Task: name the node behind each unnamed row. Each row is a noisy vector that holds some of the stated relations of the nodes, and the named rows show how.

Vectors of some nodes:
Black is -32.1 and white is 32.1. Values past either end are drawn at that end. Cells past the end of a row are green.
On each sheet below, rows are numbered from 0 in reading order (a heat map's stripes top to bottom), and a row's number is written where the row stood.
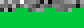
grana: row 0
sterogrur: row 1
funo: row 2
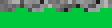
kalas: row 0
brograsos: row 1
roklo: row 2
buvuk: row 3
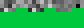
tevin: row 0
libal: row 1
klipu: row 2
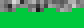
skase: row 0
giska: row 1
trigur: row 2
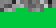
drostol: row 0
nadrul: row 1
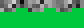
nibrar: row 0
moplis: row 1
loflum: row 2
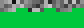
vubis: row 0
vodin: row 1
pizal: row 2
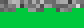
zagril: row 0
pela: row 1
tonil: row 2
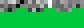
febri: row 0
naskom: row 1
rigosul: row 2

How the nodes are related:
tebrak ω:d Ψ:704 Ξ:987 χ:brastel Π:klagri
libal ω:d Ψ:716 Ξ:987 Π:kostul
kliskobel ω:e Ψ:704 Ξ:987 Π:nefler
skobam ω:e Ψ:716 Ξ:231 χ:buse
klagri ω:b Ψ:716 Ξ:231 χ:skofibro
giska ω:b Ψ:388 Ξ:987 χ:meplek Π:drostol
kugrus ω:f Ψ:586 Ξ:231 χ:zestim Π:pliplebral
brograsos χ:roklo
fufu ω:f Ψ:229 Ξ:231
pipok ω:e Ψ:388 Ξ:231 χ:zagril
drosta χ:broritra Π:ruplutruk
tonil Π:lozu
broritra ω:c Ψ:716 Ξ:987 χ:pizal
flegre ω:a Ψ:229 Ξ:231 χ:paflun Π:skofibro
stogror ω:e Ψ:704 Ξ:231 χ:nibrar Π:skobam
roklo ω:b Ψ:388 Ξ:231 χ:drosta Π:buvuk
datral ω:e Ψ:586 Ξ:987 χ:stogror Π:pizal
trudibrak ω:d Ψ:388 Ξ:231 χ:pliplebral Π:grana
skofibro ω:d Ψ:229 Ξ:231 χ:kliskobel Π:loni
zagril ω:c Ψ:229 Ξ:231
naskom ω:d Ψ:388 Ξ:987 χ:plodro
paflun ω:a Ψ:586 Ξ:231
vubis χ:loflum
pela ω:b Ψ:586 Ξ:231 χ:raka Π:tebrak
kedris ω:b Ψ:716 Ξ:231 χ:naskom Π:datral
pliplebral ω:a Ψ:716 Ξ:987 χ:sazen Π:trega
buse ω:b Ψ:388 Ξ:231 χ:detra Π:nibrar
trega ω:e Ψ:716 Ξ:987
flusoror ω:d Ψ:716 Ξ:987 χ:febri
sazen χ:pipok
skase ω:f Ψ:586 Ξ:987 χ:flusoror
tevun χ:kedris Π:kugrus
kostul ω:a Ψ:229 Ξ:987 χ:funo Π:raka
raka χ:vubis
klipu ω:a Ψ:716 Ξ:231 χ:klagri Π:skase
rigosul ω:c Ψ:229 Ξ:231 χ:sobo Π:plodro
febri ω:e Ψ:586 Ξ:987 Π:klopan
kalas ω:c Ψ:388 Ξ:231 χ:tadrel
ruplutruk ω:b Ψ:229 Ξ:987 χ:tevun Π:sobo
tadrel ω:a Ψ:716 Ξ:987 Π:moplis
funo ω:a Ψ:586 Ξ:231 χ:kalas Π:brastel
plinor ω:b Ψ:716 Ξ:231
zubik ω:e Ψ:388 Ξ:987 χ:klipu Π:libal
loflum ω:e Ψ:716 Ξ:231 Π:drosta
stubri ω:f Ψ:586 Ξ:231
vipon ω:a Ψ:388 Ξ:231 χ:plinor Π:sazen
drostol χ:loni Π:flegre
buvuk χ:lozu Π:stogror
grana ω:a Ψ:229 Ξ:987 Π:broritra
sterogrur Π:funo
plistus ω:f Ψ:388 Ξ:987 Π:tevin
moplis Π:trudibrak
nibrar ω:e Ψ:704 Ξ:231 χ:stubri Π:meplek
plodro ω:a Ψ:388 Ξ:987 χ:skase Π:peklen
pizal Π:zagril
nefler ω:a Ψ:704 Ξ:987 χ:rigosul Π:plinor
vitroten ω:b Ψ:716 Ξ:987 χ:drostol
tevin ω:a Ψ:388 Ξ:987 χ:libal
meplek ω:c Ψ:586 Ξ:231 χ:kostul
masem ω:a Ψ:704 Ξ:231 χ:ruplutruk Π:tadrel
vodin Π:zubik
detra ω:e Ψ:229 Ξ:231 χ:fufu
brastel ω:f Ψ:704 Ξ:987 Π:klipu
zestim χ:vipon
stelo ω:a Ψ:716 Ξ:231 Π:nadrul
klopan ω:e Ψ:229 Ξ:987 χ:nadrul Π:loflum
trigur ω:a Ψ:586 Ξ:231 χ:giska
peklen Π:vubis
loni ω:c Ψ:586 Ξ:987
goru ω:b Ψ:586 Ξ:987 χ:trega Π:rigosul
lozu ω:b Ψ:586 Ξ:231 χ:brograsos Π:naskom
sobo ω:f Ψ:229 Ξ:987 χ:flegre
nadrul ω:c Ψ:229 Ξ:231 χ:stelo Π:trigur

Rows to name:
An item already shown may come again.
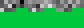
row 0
buse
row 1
loni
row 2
pela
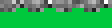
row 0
stogror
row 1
masem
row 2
ruplutruk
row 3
masem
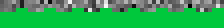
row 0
stelo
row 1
drosta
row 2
klagri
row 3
zubik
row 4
roklo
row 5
pizal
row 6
plinor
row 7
tebrak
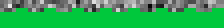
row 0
vipon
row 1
trega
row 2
nadrul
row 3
broritra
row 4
loni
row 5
kliskobel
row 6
pliplebral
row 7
skase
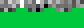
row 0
naskom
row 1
tadrel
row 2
klopan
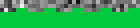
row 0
zubik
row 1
sobo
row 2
sterogrur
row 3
brastel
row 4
nefler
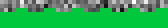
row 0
datral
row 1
flusoror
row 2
kugrus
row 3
kedris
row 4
grana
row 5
goru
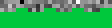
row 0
meplek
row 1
nefler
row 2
skobam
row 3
vitroten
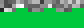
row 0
raka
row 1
tonil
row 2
lozu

